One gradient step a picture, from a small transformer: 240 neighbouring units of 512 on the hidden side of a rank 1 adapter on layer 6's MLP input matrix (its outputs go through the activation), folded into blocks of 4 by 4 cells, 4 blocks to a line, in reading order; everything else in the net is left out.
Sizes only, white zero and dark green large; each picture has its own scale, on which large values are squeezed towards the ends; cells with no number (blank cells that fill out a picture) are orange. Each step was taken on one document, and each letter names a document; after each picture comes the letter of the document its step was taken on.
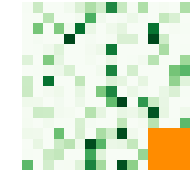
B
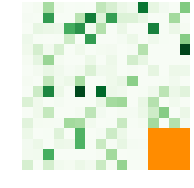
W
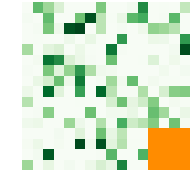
W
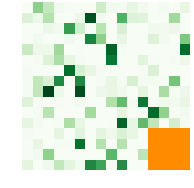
W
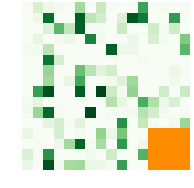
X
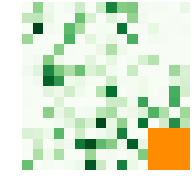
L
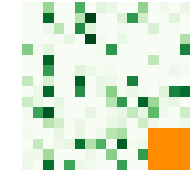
X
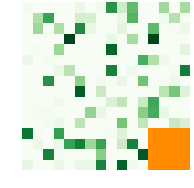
B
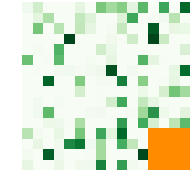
B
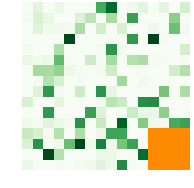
B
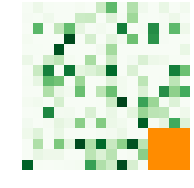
L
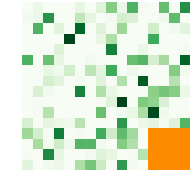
B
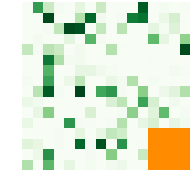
W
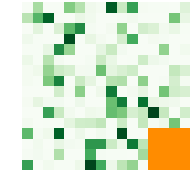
L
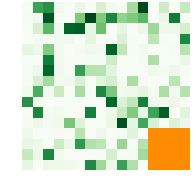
W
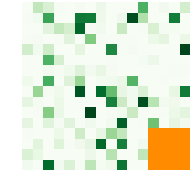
X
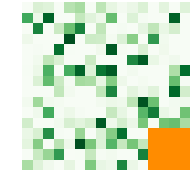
L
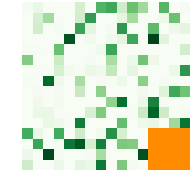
B
